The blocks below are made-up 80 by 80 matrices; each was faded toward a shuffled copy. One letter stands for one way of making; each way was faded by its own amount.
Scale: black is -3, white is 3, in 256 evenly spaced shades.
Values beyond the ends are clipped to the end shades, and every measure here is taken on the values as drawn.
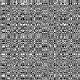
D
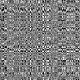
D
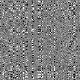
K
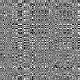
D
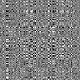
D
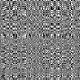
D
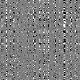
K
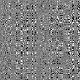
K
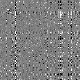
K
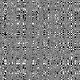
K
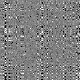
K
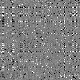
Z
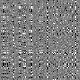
K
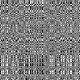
D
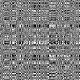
D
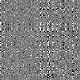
K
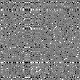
Z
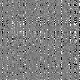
K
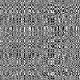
D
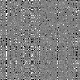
K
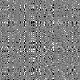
K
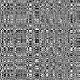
D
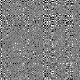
K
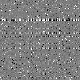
Z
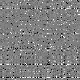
Z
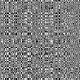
D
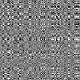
D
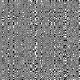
K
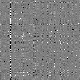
K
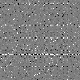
Z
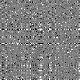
Z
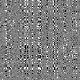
K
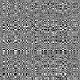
D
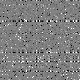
Z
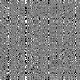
K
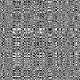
D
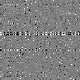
Z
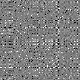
Z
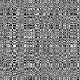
D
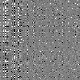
K
